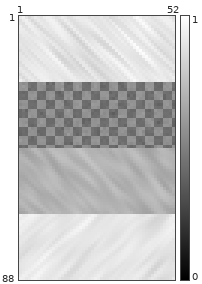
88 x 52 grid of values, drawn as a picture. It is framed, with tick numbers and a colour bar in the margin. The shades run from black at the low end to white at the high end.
The table splits into 4 rows of 1 panel. Panel 1,1: very high, slanting down to the right, faint in contrast. Panel 2,1: middling, checkered. Panel 3,1: high, slanting down to the right, faint in contrast. Panel 4,1: very high, slanting up to the right, faint in contrast.
